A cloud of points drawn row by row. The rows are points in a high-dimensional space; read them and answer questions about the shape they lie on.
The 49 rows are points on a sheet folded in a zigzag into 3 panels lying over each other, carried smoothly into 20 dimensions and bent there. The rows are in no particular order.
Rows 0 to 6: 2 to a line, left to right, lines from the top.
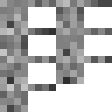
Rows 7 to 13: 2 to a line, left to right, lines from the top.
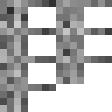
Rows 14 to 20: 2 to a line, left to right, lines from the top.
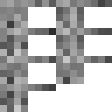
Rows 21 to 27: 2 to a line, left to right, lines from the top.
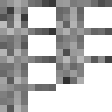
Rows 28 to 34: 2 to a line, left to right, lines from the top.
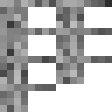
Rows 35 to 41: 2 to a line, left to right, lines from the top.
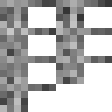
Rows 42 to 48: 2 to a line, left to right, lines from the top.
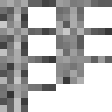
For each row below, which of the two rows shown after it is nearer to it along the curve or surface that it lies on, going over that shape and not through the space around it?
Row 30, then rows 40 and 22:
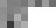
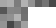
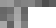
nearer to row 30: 22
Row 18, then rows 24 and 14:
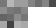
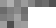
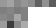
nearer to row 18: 14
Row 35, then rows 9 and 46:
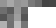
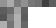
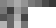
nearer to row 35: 46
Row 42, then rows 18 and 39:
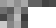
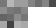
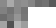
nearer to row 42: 39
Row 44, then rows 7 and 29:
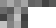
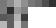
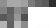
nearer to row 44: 7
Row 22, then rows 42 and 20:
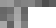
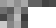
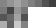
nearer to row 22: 42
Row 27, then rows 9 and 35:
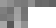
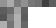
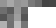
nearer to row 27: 9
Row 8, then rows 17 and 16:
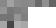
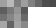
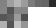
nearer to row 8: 17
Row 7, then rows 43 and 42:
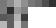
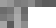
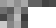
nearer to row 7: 42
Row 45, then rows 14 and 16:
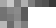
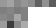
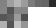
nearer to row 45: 16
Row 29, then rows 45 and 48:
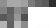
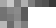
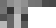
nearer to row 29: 45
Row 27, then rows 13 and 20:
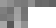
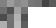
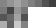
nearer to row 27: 13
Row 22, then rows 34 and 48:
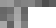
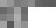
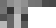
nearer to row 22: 34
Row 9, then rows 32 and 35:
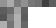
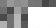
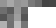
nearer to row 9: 32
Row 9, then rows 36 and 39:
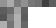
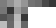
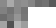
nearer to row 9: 36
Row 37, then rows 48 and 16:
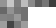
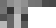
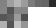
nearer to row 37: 16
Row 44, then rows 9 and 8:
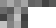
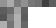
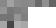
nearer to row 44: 9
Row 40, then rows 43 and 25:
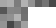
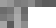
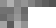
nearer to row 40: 25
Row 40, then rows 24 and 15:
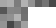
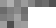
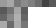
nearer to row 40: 24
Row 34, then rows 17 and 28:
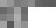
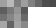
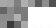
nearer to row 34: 17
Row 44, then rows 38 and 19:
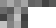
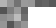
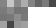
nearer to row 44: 38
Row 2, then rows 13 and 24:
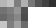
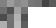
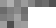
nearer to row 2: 24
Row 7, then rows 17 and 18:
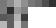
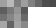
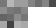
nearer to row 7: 17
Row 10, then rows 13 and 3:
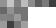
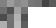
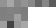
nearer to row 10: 3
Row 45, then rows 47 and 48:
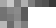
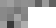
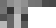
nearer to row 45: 47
